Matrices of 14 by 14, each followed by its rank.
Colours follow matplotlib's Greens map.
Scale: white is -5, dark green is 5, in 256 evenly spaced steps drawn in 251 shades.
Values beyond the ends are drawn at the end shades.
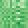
two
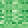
two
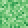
full rank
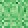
three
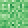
three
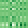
one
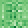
two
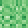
two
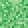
full rank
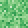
full rank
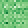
three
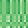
one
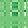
one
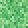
full rank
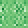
two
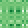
one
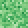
full rank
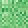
three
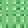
one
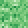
three
